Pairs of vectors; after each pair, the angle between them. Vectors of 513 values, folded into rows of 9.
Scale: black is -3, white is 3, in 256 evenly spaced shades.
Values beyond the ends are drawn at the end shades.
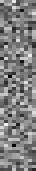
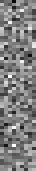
nearly opposite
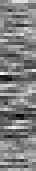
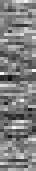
nearly parallel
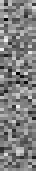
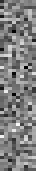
partly opposed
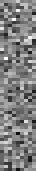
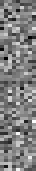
nearly opposite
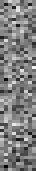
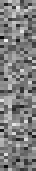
nearly parallel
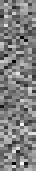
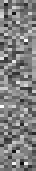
nearly opposite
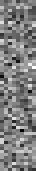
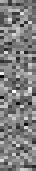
orthogonal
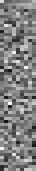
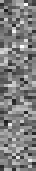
partly aligned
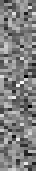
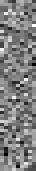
partly aligned
